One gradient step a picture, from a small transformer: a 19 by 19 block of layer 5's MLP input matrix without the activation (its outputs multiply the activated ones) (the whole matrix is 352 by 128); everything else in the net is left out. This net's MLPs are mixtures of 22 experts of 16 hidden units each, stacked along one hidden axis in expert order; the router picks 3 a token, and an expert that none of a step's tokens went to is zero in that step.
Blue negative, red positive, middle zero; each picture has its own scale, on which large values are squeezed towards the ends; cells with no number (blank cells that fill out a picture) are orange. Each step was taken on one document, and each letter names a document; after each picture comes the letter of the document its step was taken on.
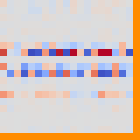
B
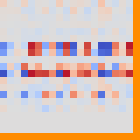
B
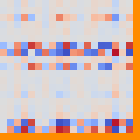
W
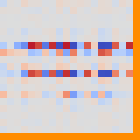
B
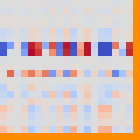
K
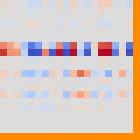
B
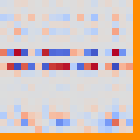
W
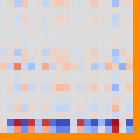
W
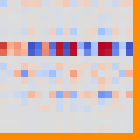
B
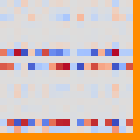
W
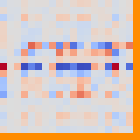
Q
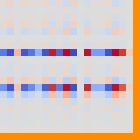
K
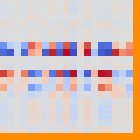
K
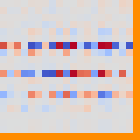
B
